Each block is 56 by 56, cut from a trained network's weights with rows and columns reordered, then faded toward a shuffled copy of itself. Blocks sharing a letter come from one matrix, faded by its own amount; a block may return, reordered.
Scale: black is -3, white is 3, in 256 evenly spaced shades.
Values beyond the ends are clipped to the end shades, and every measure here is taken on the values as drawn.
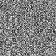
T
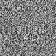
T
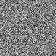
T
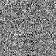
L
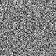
T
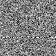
L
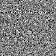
L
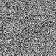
T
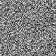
T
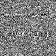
L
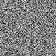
T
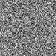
T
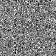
L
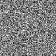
L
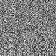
T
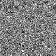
L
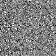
L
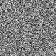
T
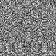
T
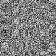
T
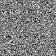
L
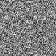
T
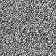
T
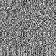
T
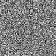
T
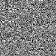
L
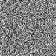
T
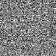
L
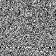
L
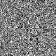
L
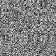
L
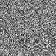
T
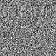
L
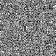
L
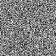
T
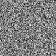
T
